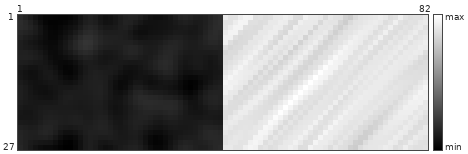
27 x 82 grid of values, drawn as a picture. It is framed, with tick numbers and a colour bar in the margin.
It is made of 1 by 2 panels. Panel 1,1: very low, blotchy, faint in contrast. Panel 1,2: very high, slanting up to the right, faint in contrast.
